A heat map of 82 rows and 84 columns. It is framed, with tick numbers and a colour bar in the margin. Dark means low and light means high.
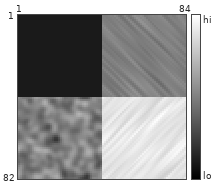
The table splits into 2 rows of 2 panels. Panel 1,1: very low, flat. Panel 1,2: middling, slanting down to the right, faint in contrast. Panel 2,1: middling, blotchy. Panel 2,2: very high, slanting up to the right, faint in contrast.
